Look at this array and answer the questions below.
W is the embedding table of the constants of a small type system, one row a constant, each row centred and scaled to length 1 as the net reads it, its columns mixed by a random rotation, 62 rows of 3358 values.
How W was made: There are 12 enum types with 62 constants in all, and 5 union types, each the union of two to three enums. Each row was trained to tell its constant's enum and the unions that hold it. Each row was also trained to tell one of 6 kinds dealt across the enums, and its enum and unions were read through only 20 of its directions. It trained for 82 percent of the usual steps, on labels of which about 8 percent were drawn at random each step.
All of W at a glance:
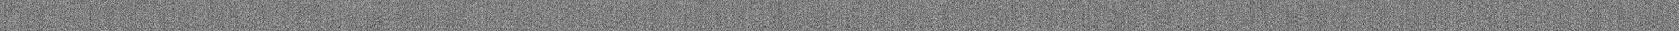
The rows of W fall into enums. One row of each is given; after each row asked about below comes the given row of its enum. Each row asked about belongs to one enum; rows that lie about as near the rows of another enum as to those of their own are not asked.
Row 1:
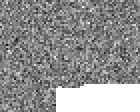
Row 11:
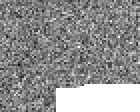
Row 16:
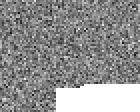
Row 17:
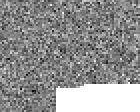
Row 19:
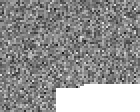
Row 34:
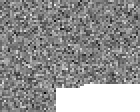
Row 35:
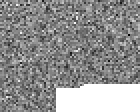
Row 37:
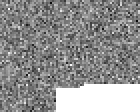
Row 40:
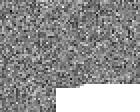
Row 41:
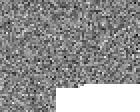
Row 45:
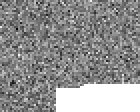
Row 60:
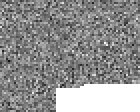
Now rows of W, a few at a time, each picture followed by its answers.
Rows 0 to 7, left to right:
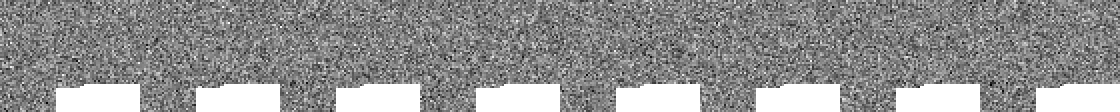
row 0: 11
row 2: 45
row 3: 1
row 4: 17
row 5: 16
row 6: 16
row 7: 45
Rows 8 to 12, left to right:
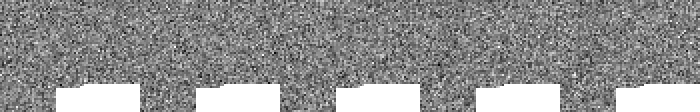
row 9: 1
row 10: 19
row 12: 11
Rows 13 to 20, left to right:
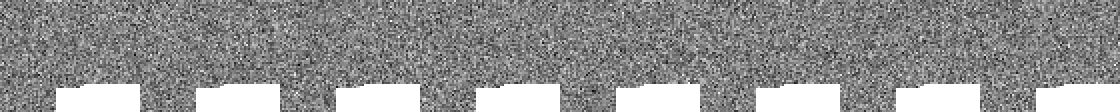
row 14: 1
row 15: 11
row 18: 41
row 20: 40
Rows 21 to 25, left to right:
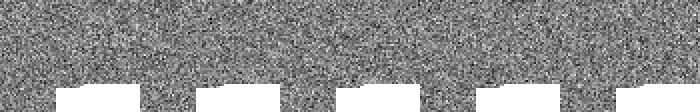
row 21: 1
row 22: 40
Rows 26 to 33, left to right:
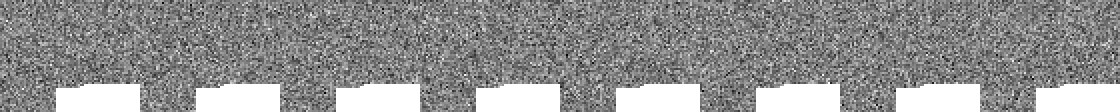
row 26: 11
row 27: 16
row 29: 19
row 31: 17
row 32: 40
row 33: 41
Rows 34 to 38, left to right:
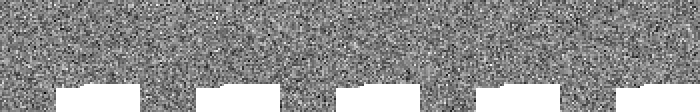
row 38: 16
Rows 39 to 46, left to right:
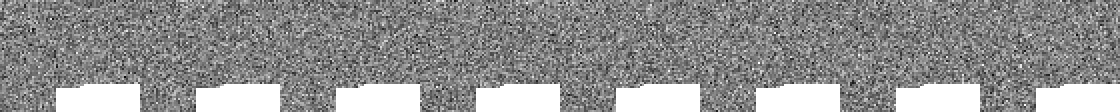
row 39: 19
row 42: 35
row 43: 35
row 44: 40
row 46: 1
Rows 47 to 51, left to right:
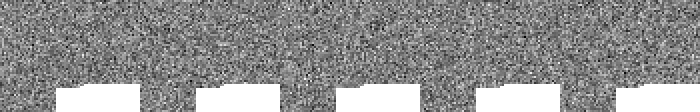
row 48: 16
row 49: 37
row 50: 11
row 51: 41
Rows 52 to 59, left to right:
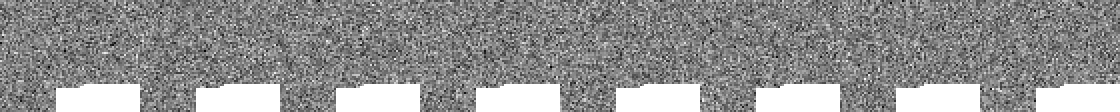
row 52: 17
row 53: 11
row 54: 17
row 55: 17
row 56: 45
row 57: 16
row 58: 37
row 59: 19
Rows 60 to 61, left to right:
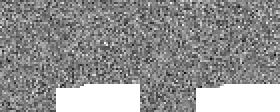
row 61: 17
